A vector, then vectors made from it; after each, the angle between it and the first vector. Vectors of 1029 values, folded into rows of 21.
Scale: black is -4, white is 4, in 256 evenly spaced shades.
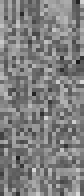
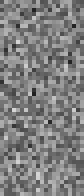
orthogonal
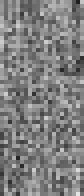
nearly parallel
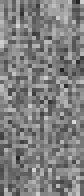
nearly parallel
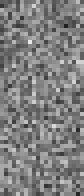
partly opposed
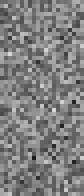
orthogonal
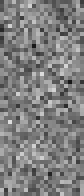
partly opposed
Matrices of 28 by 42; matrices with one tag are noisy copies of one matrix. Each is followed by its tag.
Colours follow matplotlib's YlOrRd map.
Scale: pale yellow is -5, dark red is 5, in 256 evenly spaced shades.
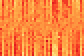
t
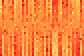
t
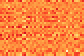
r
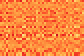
r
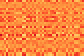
r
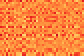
r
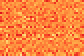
r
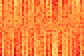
t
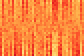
t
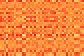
r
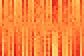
t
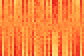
t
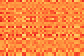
r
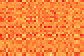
r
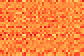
r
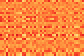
r
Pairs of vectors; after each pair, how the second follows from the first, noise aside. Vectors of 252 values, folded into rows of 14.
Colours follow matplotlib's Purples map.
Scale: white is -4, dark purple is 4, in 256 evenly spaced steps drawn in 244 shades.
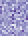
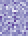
reversed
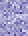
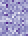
reversed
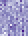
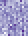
copied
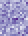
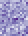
copied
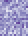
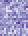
copied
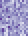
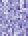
reversed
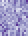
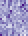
reversed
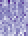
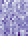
reversed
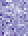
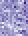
reversed
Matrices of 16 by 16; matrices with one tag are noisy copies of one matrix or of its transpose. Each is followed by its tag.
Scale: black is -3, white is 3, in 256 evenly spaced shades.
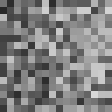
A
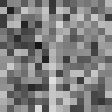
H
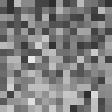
A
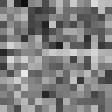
H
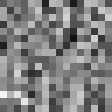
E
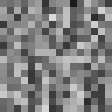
E
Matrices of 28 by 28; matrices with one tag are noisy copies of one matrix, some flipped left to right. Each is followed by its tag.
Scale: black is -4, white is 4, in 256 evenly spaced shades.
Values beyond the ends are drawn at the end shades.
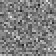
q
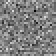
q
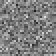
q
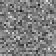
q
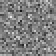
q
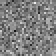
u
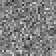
u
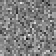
u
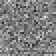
q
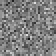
u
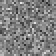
u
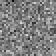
u
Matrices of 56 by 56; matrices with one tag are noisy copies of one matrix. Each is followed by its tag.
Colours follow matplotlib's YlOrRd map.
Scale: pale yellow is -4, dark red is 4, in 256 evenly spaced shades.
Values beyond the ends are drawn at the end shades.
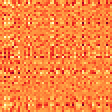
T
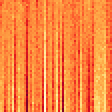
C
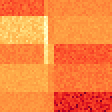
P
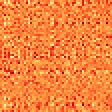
T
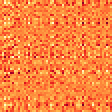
T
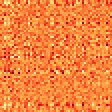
T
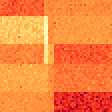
P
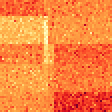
P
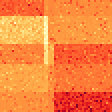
P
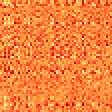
T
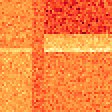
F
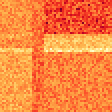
F
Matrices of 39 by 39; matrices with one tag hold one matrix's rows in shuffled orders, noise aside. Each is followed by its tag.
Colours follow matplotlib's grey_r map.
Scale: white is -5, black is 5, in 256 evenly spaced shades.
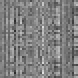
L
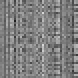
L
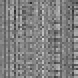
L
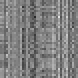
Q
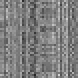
Q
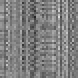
Q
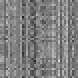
Q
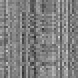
Q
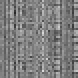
L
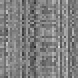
Q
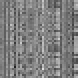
L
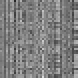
L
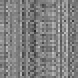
Q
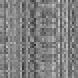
Q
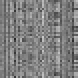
L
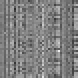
L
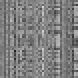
L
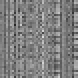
L
